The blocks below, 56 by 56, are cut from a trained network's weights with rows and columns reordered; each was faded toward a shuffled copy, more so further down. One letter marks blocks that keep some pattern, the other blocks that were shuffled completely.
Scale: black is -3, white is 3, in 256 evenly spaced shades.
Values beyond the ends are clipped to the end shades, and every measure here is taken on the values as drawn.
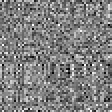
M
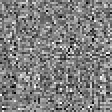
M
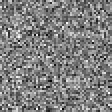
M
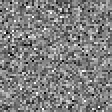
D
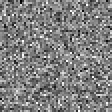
D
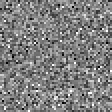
D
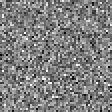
D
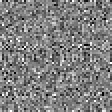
M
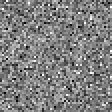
D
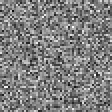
M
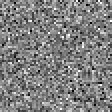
D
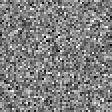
D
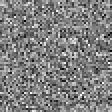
M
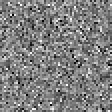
D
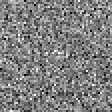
D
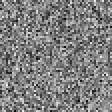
D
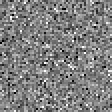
D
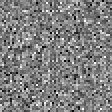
M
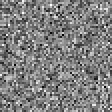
M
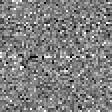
M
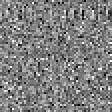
M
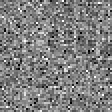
M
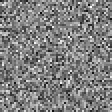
M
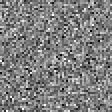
D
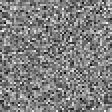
M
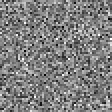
D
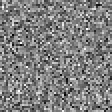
M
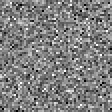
D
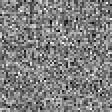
D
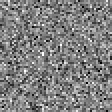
D
